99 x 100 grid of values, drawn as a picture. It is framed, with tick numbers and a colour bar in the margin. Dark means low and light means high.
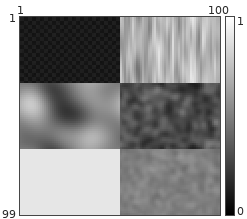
It is made of 3 by 2 panels. Panel 1,1: very low, checkered, faint in contrast. Panel 1,2: high, streaked downward. Panel 2,1: middling, smooth, strong in contrast. Panel 2,2: low, blotchy. Panel 3,1: very high, flat. Panel 3,2: middling, blotchy, faint in contrast.
